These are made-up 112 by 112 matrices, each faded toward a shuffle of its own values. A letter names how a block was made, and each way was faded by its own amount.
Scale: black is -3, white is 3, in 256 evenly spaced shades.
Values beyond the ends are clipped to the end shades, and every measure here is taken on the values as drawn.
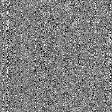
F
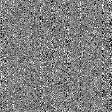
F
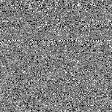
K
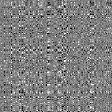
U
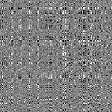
U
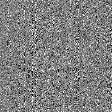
F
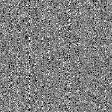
F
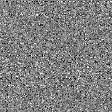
K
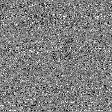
K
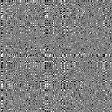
U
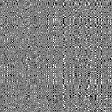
U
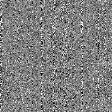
F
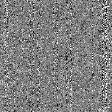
F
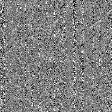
F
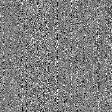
F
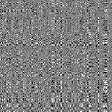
U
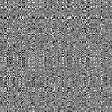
U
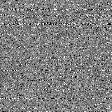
K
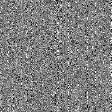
F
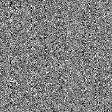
F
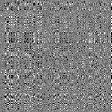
U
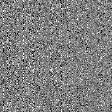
F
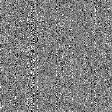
F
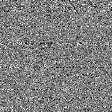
K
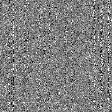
F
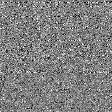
K
